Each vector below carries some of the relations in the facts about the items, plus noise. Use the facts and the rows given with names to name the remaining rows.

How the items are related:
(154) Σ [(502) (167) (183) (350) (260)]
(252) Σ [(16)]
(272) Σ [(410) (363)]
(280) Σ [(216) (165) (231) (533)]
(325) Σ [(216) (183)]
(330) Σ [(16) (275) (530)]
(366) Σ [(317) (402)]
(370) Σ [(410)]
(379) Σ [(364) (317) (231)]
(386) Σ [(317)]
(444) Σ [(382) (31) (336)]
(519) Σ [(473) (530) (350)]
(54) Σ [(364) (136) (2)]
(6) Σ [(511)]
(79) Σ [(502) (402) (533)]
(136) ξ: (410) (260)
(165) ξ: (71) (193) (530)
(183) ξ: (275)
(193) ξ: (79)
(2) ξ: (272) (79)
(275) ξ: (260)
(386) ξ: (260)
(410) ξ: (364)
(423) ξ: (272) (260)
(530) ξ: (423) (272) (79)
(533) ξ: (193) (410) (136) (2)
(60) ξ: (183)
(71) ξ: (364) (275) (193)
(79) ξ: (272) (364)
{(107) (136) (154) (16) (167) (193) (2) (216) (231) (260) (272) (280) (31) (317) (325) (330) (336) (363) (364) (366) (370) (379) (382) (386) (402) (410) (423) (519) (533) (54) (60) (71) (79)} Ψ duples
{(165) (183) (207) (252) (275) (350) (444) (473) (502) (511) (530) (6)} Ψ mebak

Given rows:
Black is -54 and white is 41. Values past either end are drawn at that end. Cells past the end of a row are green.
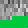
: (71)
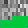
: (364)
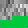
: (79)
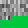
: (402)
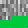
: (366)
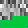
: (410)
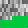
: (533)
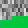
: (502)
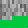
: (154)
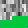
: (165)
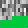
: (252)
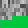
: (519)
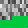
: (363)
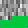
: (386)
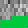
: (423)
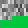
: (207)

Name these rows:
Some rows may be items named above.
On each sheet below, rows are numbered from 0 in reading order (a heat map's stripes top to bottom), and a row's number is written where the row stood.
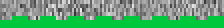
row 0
(167)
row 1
(136)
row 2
(473)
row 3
(54)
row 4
(60)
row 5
(154)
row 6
(2)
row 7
(60)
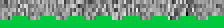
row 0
(364)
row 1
(325)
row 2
(16)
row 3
(260)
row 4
(275)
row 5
(107)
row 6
(444)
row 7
(167)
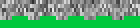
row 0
(350)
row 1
(183)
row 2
(207)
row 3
(193)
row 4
(364)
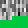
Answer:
(530)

